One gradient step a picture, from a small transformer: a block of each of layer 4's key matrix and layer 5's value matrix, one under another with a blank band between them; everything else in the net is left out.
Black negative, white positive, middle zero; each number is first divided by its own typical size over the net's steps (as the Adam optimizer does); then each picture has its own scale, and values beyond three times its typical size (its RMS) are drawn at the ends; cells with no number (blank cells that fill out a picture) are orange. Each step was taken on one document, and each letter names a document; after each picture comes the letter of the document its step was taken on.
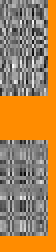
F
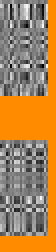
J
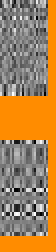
J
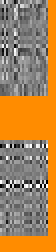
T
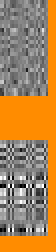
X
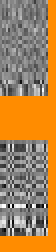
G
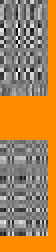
G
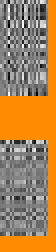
J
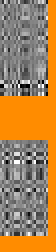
J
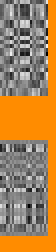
X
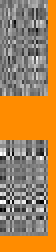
F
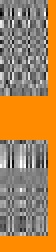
F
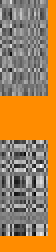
J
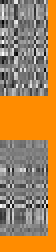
F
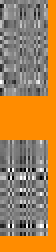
X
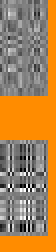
X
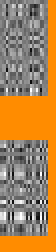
G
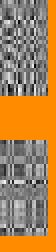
G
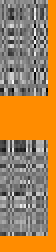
G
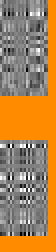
X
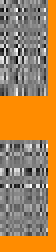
T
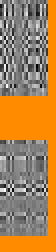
F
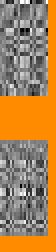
F
